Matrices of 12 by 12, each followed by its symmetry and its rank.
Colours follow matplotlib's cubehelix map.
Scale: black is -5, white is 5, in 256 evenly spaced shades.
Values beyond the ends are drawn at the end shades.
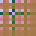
symmetric, rank one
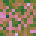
neither, full rank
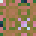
symmetric, rank two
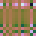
neither, rank one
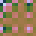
symmetric, rank one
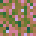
neither, full rank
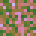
neither, full rank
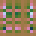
neither, rank one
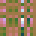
neither, rank one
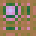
symmetric, rank one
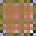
symmetric, rank one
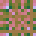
symmetric, rank two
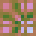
symmetric, rank two
